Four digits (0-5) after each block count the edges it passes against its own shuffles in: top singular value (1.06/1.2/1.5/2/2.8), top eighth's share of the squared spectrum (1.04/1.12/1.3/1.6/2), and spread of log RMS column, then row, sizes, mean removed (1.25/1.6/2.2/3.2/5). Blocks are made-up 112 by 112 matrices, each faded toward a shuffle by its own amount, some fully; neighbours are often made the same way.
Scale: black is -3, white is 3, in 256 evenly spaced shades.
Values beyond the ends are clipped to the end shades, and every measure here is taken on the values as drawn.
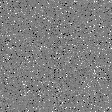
2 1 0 0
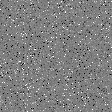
2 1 0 0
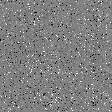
3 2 1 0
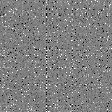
4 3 2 1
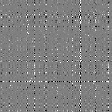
5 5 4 3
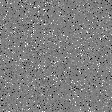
2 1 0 0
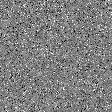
0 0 0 0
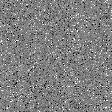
3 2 1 1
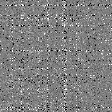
2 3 3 3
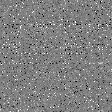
2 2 1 2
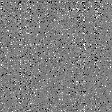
2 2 2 2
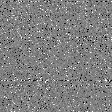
2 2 1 2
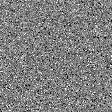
0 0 1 0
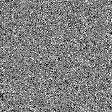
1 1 2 0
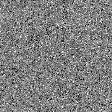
0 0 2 0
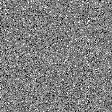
0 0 2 0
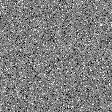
0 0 0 0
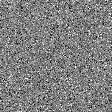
0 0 1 0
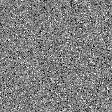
0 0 1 0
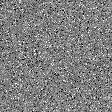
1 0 0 0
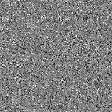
4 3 1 1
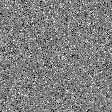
1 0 0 0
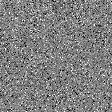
3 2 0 0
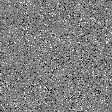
0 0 1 0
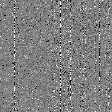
3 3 3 0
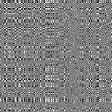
5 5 4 4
